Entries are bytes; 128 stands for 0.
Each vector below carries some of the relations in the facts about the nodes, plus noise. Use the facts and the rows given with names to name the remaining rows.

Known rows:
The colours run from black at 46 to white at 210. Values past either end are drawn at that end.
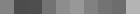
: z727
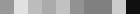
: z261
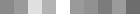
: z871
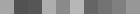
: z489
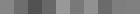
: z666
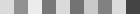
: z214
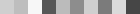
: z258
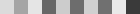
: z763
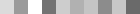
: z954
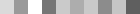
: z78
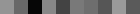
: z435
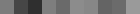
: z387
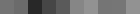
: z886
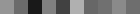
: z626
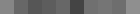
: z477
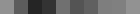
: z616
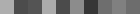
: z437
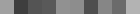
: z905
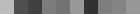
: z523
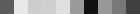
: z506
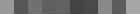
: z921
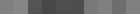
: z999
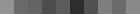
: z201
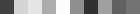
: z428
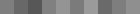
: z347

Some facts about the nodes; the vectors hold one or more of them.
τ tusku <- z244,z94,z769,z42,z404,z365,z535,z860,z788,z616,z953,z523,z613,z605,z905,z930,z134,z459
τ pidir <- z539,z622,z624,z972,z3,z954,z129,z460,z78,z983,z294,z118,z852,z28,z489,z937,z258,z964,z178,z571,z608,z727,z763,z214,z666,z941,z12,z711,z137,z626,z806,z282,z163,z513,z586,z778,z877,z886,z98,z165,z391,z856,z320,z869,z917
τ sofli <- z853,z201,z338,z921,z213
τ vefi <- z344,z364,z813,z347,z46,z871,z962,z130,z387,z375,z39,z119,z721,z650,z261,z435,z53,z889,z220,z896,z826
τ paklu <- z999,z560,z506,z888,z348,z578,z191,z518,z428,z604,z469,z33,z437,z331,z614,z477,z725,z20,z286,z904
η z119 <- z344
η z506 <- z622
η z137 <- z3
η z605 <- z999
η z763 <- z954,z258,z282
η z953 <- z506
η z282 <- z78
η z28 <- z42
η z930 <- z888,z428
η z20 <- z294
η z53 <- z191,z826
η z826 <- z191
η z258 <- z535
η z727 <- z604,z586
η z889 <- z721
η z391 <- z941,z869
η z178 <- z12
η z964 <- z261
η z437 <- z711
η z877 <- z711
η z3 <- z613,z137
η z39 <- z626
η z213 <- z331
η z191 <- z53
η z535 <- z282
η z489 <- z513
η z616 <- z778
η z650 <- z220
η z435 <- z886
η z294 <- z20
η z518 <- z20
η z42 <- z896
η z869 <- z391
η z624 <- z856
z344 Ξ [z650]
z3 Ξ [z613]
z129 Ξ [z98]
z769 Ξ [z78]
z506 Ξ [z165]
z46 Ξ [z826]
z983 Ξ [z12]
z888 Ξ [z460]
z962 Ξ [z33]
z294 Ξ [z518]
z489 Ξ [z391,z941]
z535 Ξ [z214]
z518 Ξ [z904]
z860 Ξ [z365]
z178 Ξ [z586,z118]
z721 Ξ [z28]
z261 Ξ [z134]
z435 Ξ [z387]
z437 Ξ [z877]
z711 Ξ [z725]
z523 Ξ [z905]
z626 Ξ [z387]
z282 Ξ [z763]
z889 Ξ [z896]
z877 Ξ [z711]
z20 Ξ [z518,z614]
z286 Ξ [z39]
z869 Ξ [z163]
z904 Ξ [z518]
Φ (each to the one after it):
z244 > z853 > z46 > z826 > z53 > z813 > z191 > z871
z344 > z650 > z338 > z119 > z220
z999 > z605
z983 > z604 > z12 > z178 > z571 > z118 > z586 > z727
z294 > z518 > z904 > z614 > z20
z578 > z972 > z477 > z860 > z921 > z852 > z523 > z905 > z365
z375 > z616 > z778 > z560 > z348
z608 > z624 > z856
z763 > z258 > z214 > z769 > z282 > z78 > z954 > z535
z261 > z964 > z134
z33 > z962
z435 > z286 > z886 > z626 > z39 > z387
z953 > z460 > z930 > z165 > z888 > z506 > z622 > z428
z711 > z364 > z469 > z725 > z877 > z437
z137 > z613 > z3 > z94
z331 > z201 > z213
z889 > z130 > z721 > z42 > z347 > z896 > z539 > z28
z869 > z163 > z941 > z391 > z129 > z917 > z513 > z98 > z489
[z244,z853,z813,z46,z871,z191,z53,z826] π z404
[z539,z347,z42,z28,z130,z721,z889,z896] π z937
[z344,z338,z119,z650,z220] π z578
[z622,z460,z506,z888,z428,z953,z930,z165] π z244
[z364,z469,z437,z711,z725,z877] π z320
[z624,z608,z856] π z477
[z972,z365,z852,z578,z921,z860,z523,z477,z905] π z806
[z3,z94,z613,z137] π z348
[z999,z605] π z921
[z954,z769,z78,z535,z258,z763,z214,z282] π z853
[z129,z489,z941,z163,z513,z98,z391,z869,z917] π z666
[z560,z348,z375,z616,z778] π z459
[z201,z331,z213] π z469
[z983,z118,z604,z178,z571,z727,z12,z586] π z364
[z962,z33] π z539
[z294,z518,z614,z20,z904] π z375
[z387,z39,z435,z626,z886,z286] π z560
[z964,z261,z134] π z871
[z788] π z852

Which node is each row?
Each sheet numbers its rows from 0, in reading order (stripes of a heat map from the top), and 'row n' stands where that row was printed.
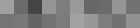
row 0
z129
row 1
z896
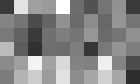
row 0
z460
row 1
z163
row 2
z119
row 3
z860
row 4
z191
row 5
z826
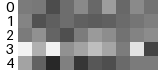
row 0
z130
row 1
z725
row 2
z391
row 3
z282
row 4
z286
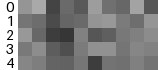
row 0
z869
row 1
z220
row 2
z605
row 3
z941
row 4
z33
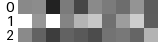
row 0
z344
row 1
z535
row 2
z614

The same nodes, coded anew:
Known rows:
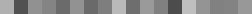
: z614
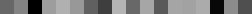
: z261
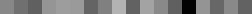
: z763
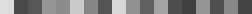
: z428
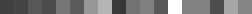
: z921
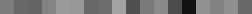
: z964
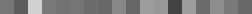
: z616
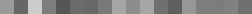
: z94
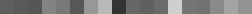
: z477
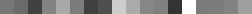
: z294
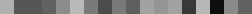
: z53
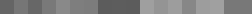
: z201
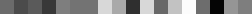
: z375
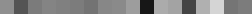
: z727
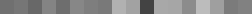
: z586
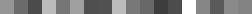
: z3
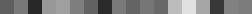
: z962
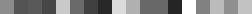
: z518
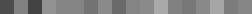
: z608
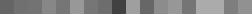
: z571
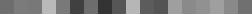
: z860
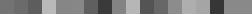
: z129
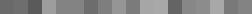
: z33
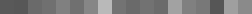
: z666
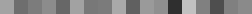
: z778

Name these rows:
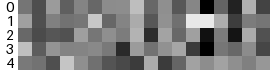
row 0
z404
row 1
z387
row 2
z853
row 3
z930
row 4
z178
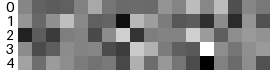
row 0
z347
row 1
z769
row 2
z578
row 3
z20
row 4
z134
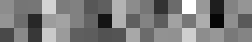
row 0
z626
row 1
z46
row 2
z983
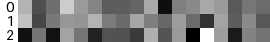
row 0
z489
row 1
z191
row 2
z711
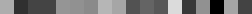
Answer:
z871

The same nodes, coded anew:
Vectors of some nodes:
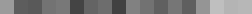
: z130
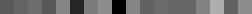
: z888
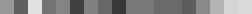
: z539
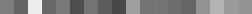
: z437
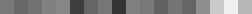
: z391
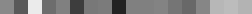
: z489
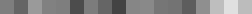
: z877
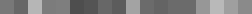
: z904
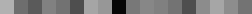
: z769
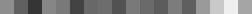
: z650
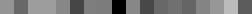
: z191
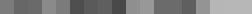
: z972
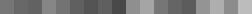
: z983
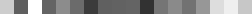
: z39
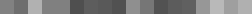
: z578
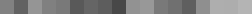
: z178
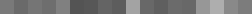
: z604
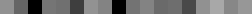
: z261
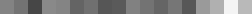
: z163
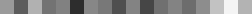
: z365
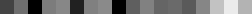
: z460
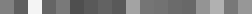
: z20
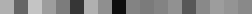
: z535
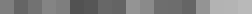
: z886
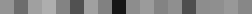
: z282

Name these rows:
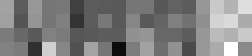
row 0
z375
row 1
z387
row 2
z137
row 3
z763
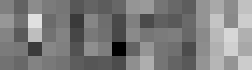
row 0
z3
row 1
z921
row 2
z727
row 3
z964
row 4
z294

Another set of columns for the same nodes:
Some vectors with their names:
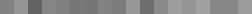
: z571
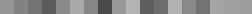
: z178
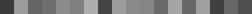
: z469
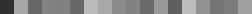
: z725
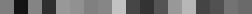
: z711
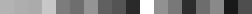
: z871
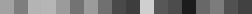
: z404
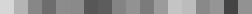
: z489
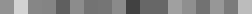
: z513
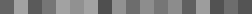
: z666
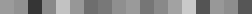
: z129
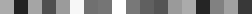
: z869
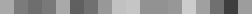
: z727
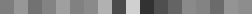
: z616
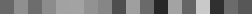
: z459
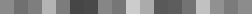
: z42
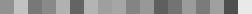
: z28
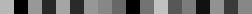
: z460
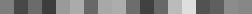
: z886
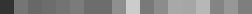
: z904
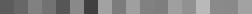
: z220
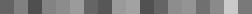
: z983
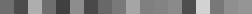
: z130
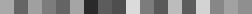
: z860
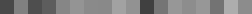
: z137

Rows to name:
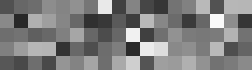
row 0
z613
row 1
z261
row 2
z435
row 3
z428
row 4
z518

